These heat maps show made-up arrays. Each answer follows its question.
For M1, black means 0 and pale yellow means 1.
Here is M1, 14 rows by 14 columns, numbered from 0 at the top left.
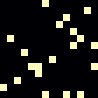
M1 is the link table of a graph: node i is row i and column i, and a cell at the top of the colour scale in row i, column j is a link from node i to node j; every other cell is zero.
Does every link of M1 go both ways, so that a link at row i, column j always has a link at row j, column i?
no
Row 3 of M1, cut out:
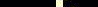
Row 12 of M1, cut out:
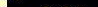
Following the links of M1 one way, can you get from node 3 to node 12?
no
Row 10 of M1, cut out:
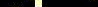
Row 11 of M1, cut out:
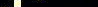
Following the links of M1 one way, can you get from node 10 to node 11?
yes
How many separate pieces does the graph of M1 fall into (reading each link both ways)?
2
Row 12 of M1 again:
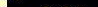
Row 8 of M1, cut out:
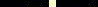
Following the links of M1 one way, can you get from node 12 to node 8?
no
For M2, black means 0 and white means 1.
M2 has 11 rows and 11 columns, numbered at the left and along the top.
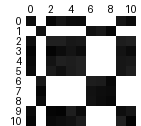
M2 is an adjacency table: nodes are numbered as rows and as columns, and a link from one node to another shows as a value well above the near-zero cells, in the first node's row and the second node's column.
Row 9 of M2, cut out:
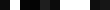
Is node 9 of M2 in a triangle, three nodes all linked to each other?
no
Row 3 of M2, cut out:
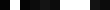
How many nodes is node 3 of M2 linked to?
4
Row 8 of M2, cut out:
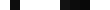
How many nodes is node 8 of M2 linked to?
7
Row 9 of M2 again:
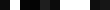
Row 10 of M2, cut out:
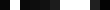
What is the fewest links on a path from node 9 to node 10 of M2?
2
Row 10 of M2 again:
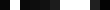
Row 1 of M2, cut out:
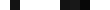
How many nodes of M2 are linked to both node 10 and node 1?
0
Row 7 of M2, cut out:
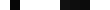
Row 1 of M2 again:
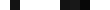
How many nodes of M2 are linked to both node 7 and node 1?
7
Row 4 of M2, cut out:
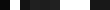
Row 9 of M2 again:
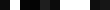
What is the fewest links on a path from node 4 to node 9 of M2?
2
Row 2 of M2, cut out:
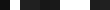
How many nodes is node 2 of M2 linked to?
4
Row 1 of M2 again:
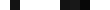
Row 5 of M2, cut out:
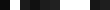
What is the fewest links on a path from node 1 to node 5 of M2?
1
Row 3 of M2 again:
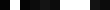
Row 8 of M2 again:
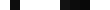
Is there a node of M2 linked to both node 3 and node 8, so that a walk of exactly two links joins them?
no
